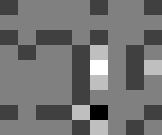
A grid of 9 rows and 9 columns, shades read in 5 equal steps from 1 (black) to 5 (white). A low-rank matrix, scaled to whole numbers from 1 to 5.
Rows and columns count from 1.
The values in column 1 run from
2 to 3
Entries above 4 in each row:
0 0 0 0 1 0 0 0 0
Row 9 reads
3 3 3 3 2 4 3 2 3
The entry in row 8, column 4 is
2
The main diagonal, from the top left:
2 3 2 3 2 4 3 3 3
